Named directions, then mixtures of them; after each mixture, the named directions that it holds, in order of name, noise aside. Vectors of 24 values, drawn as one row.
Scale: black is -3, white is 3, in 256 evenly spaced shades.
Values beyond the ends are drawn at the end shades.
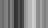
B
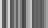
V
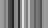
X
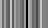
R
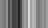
B, X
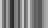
V, X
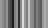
X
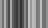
B, R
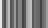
V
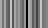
R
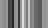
X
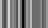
V, X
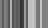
B, R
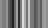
X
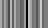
R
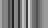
R, X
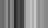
B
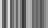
V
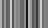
R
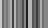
R, V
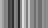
X
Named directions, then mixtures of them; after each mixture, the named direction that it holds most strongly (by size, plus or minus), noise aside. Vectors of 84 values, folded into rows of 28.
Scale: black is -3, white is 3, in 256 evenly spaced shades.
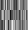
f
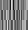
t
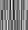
t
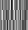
t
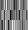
f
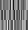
t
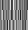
t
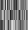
f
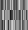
f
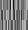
t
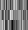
f
